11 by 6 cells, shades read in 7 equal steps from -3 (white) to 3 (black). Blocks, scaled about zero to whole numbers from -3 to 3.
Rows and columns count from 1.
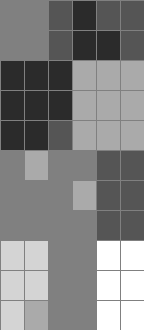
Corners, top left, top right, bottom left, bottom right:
0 1 -2 -3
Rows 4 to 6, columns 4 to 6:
-1 -1 -1 / -1 -1 -1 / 0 1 1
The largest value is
2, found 11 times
